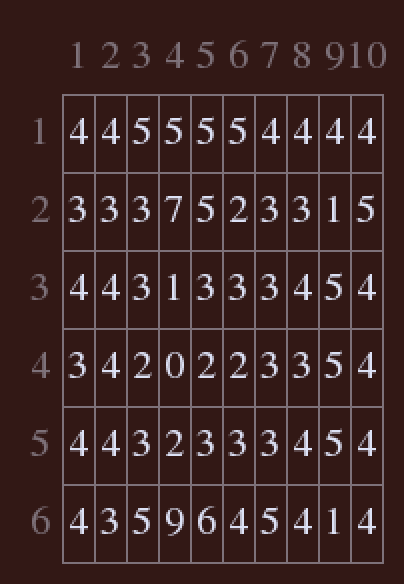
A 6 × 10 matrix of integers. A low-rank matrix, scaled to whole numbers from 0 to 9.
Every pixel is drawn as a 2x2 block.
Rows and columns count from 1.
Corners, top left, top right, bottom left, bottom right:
4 4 4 4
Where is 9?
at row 6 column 4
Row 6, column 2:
3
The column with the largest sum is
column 10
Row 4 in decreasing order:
5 4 4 3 3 3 2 2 2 0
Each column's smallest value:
3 3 2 0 2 2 3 3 1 4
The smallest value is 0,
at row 4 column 4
